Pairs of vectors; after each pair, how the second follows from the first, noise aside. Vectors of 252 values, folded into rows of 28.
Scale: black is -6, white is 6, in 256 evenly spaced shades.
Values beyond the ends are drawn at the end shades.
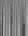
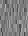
shuffled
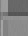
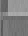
negated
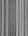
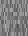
shuffled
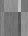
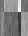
scaled up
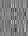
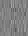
shrunk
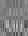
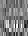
scaled up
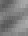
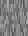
shuffled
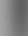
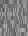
shuffled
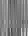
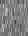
shuffled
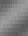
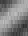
scaled up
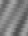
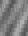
negated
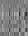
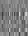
negated
